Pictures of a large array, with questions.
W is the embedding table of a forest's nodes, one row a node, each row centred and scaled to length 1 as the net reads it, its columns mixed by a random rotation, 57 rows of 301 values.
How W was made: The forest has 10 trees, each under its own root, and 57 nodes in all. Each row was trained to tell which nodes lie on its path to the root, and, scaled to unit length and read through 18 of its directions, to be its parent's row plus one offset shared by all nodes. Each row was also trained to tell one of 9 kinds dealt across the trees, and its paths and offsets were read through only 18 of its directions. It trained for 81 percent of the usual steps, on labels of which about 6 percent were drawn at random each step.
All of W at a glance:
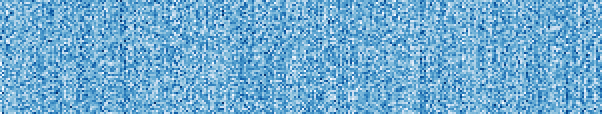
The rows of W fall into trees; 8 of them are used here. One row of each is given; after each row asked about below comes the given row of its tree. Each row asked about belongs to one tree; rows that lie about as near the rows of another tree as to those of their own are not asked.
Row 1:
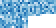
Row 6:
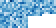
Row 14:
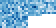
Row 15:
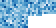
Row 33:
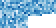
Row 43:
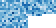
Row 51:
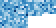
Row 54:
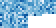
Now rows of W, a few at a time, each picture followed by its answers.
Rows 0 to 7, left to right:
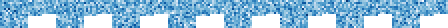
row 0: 43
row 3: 6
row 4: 51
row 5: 1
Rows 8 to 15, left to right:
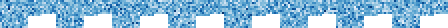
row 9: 54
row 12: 1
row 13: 51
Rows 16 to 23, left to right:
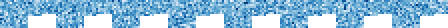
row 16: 15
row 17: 43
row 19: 14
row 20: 1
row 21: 6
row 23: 43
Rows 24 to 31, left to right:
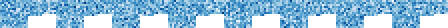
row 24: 51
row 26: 15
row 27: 43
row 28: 43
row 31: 1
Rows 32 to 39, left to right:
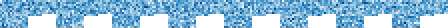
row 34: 15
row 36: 14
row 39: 6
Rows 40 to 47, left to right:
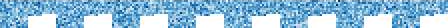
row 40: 51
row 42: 54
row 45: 33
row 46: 51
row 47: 6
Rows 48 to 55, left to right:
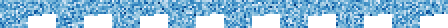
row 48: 51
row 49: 14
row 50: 43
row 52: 1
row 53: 15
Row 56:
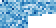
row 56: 1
